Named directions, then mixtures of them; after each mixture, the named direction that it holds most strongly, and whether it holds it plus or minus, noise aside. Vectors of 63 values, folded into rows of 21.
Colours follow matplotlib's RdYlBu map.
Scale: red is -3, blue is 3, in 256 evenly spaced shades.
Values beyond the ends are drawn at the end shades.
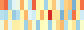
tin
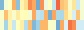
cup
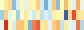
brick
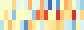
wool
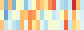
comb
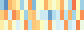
tin, minus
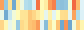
comb, plus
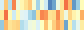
comb, minus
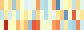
brick, plus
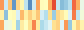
comb, plus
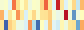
brick, minus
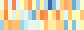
comb, minus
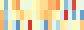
brick, minus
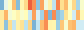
cup, plus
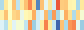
cup, plus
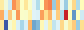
brick, minus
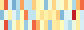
tin, plus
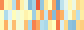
cup, minus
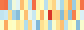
tin, plus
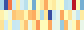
tin, minus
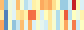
comb, plus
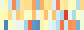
cup, plus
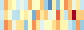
wool, plus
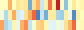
wool, minus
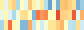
wool, plus
